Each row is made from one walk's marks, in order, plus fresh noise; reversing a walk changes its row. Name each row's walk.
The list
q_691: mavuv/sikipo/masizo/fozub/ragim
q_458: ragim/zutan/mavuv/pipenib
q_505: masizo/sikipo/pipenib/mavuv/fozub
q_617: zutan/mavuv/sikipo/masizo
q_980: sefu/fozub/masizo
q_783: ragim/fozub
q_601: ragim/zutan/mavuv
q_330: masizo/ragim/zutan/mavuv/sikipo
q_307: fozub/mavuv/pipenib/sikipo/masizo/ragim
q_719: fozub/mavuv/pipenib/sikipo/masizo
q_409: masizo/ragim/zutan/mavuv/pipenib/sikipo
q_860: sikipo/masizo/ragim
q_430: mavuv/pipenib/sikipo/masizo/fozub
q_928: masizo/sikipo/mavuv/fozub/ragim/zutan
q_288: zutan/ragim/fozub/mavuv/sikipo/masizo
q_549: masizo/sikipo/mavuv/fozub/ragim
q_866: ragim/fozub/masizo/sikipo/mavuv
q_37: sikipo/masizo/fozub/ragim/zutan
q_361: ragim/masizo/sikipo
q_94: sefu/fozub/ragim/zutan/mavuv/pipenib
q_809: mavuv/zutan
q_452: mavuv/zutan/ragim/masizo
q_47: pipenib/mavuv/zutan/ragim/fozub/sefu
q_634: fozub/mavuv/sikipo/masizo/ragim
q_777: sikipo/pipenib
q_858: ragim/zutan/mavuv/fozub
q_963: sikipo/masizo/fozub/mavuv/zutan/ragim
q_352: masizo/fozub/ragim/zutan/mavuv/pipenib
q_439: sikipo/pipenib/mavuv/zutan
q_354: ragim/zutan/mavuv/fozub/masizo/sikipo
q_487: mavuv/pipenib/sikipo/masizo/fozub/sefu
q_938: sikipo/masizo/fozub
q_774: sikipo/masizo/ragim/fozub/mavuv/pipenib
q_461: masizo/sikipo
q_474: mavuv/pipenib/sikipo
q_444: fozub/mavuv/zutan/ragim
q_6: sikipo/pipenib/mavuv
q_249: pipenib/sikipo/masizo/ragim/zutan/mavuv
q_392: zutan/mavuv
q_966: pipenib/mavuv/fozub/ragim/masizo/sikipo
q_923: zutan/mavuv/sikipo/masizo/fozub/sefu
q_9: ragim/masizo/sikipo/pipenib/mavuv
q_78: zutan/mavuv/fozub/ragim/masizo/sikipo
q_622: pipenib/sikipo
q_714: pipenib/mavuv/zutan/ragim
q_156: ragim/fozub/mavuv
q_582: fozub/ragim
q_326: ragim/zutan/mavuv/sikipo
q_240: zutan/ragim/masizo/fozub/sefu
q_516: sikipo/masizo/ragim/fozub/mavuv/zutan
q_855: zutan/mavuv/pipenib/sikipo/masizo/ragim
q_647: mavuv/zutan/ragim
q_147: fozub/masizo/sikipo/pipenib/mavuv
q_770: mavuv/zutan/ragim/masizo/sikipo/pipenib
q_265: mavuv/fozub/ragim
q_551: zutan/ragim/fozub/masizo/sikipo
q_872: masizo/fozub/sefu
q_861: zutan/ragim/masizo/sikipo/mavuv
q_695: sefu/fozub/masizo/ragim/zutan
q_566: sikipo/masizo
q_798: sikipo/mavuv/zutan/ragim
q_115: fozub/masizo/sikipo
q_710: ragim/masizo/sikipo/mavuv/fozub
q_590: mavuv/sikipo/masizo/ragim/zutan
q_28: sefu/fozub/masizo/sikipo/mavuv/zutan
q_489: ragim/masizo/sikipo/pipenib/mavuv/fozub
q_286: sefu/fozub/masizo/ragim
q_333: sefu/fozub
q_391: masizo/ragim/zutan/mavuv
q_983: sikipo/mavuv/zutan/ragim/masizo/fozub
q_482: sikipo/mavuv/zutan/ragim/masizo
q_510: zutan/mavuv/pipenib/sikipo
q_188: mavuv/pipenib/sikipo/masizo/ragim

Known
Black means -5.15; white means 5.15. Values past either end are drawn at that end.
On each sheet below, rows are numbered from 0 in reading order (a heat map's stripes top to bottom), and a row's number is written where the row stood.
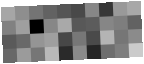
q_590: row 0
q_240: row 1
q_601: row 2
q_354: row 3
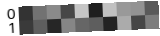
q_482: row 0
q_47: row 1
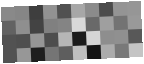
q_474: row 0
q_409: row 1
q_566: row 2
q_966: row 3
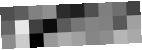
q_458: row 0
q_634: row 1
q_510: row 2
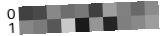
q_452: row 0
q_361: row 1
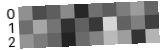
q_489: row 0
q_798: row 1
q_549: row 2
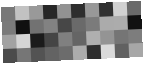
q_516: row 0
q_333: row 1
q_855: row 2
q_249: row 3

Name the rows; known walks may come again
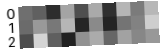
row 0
q_622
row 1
q_354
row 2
q_147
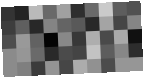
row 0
q_980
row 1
q_47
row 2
q_774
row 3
q_860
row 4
q_474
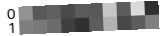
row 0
q_938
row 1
q_265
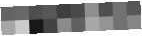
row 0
q_770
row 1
q_855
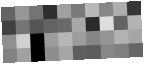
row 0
q_6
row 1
q_249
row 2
q_510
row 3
q_240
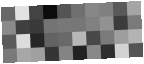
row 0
q_634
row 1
q_872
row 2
q_115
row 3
q_37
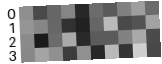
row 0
q_489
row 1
q_691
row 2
q_783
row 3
q_439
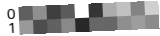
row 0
q_288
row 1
q_710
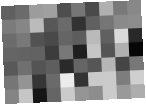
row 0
q_601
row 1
q_28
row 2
q_983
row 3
q_777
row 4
q_714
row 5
q_617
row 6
q_861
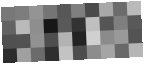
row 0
q_866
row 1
q_963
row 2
q_566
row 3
q_719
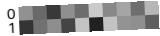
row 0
q_461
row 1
q_482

